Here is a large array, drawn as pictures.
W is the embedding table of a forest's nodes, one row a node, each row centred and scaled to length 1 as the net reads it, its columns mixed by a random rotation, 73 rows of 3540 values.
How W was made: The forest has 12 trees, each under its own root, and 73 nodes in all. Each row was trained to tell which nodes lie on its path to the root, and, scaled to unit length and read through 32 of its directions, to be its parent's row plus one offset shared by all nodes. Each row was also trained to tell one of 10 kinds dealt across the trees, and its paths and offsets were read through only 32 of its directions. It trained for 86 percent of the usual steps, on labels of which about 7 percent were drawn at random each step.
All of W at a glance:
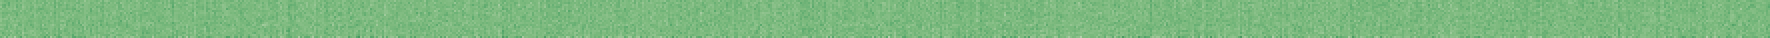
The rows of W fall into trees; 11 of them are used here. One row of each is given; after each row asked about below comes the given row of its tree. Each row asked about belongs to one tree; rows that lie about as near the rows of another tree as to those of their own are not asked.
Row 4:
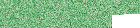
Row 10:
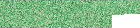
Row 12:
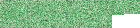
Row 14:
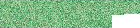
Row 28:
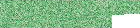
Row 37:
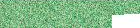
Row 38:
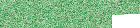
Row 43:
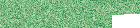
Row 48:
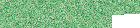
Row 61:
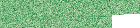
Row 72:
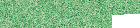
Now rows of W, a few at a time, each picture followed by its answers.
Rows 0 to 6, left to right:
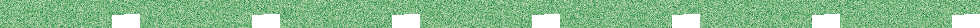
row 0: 28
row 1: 37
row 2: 43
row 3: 12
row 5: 28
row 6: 14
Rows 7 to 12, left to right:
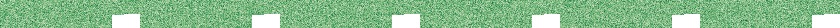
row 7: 38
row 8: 28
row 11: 12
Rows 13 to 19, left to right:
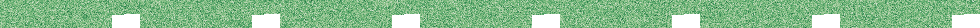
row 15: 28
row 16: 28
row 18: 72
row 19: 61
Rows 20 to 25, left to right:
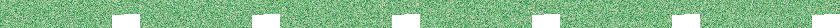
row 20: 38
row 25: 43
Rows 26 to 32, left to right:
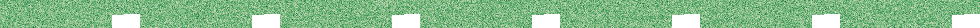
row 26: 37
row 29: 28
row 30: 38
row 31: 37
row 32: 38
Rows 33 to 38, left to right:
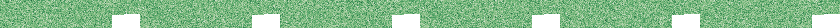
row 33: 38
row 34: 12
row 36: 12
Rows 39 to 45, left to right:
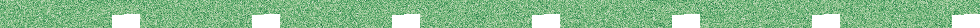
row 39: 61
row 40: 10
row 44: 72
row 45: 43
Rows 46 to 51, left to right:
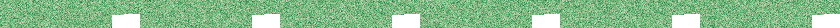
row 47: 12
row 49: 48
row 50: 48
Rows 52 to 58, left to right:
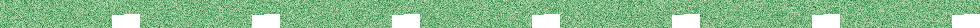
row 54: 48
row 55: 4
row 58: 37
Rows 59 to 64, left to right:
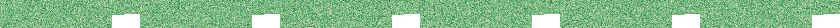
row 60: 12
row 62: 61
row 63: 28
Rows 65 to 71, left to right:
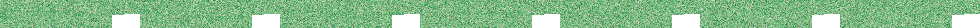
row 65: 72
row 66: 12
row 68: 14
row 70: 61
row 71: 37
